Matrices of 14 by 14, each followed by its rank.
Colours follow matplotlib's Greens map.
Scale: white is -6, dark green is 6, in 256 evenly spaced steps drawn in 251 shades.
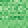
three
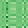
one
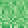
three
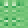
one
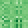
two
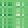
one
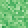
full rank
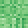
two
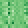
two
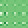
one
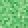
full rank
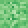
three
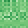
two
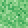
full rank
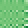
one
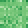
two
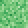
full rank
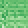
three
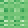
one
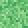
full rank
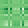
one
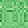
three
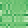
two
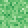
full rank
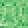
three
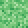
full rank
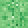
three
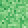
full rank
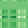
one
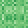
two
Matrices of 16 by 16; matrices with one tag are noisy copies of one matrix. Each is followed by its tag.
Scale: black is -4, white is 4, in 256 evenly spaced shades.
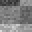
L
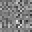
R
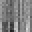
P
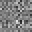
R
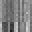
P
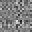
R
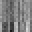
P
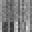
P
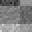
L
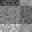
L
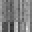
P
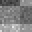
L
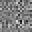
R
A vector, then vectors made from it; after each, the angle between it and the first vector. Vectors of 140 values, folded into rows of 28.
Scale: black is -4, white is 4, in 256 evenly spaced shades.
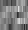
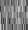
partly aligned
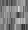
nearly parallel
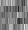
nearly opposite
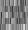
partly opposed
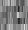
nearly opposite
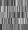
partly aligned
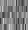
partly opposed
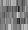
nearly opposite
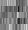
nearly opposite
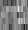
nearly parallel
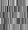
partly opposed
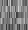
partly aligned
